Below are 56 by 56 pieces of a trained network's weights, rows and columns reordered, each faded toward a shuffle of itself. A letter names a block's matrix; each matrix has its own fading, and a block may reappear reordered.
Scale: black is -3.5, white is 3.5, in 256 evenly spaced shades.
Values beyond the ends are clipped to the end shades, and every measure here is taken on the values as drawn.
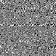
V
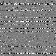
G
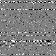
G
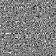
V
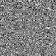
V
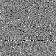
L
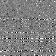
G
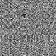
L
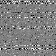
G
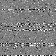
G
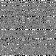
G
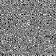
V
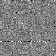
L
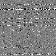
G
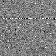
L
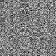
L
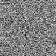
L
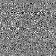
V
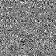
V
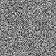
L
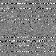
G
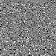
V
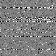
G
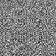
L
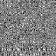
V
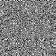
V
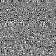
V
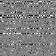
G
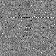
L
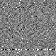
L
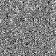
V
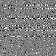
G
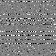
G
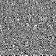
V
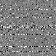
G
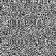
L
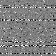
G
